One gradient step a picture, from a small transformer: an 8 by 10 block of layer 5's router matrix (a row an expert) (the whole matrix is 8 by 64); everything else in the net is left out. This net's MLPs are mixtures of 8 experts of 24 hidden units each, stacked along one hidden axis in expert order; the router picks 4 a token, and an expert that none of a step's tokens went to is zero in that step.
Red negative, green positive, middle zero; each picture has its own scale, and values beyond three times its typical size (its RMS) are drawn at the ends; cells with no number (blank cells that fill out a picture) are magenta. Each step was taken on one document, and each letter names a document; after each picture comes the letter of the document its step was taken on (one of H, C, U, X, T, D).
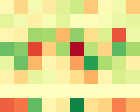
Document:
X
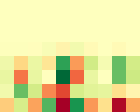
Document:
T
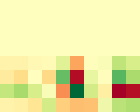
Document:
T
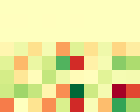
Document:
T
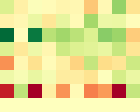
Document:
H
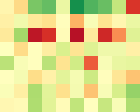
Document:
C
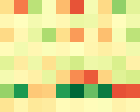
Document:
H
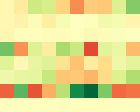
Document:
H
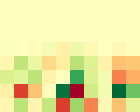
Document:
T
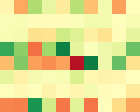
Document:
X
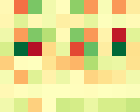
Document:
X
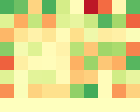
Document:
H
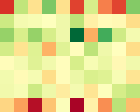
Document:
C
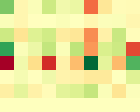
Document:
H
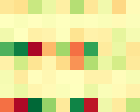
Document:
X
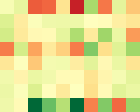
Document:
C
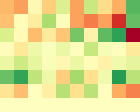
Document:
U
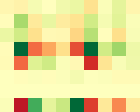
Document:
X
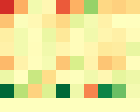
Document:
H
